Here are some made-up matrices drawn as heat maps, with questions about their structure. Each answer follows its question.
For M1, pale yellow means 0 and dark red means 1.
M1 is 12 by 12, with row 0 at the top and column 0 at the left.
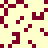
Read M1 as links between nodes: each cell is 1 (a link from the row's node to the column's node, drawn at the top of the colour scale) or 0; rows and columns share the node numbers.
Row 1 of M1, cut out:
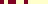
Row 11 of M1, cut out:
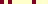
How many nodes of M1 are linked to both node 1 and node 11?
2
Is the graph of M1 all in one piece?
yes
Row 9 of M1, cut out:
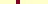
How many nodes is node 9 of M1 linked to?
1
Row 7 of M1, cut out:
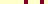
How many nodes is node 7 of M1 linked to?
2
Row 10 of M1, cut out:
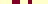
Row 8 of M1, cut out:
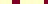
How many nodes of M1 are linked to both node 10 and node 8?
2
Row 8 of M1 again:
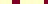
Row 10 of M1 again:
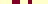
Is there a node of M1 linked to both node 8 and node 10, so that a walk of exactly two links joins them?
yes
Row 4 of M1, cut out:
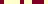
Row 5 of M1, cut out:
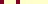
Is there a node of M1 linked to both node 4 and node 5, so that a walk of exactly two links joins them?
yes
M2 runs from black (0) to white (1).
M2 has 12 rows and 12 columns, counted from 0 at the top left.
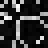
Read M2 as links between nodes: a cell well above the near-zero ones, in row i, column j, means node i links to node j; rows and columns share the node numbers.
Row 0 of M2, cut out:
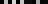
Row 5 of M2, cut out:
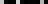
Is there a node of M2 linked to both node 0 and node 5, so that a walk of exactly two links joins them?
no
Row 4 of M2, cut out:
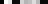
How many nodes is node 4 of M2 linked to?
7
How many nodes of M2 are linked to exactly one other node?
3
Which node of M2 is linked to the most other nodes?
node 4
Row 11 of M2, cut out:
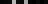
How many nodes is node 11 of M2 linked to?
2
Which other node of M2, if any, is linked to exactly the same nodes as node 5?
node 9
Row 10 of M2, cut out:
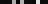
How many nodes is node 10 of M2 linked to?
3
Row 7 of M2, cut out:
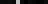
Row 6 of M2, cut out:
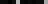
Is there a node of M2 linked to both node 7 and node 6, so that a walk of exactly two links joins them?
yes
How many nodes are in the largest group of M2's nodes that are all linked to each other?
3
